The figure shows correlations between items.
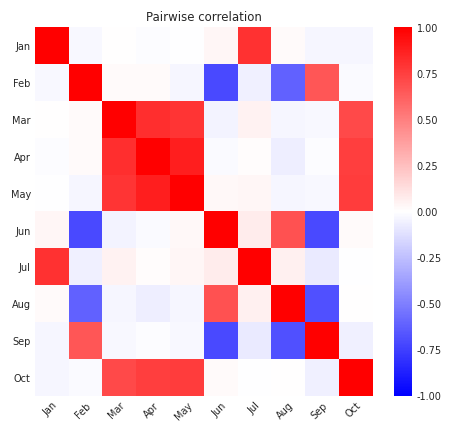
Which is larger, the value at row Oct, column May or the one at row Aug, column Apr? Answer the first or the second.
the first
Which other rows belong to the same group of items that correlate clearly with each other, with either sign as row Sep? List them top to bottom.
Feb, Jun, Aug
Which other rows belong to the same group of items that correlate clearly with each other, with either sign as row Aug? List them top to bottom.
Feb, Jun, Sep
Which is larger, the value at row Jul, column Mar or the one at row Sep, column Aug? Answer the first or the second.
the first
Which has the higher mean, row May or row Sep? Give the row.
May
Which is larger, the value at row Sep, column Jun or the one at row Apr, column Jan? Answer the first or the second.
the second
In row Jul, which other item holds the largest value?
Jan
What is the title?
Pairwise correlation
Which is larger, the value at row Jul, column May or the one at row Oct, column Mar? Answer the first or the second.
the second
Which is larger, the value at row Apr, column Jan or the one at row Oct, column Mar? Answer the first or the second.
the second
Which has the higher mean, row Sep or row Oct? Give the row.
Oct
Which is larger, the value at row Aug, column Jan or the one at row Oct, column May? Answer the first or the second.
the second
